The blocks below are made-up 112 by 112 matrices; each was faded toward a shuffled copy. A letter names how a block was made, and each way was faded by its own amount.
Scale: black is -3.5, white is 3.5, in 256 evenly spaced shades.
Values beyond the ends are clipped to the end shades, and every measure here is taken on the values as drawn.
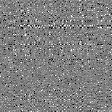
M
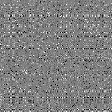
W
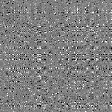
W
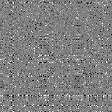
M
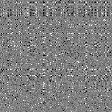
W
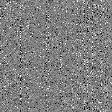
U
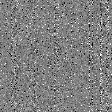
U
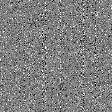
U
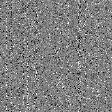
U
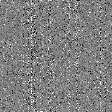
U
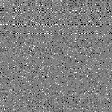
M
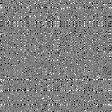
W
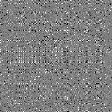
W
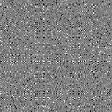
W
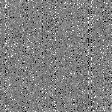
U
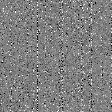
U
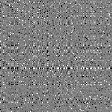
W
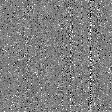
U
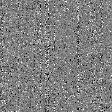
U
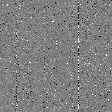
U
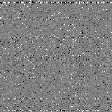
M
